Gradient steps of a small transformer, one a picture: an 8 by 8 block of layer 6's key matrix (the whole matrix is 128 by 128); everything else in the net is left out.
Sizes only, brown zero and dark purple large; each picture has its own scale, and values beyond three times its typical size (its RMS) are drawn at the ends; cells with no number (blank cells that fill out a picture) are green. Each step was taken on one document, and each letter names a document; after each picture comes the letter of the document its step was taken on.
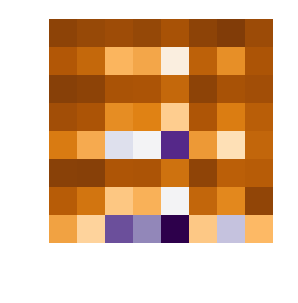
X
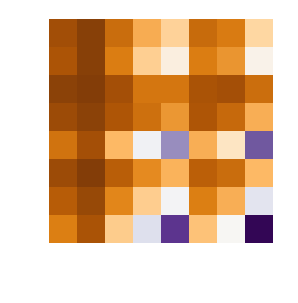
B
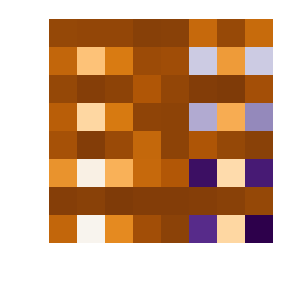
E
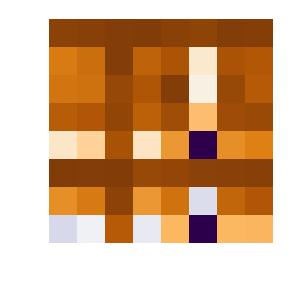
X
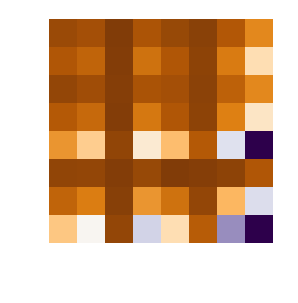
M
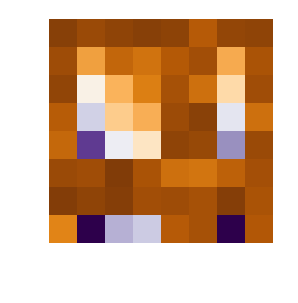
E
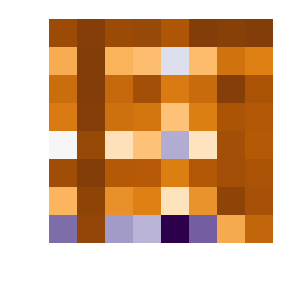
X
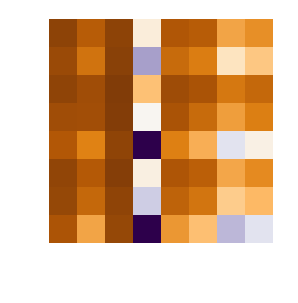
B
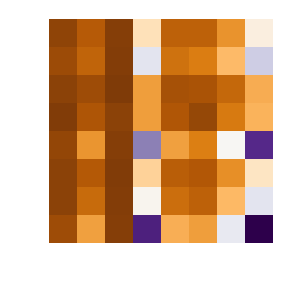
B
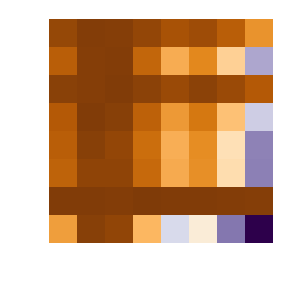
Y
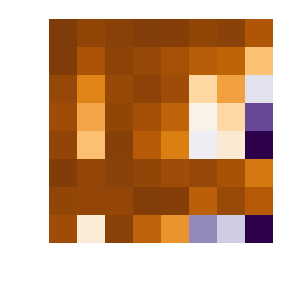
E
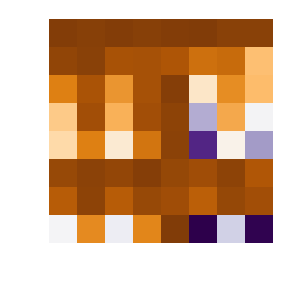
E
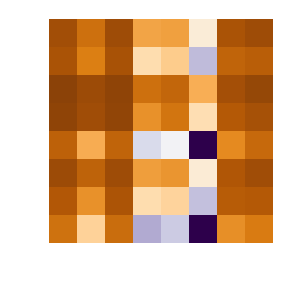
B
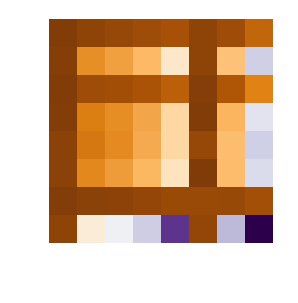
Y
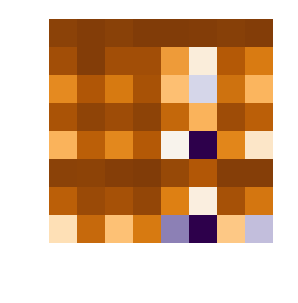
X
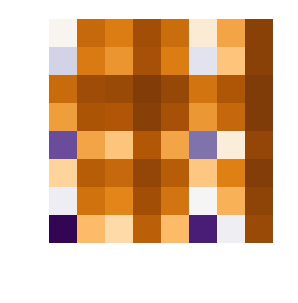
B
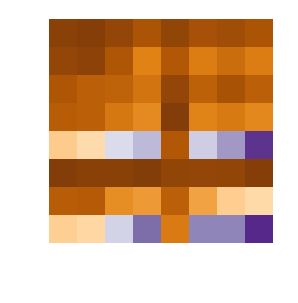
M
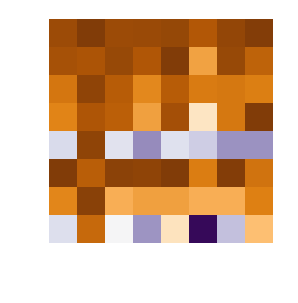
M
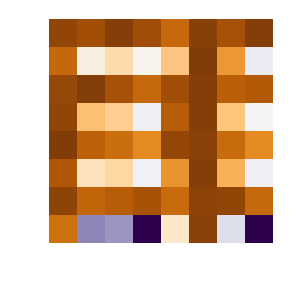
Y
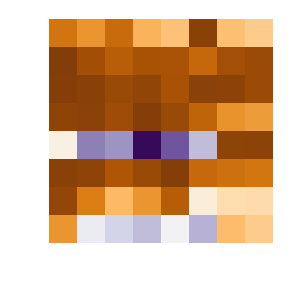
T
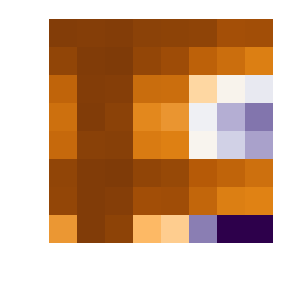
E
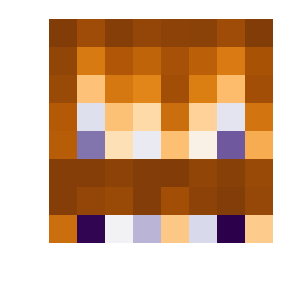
E
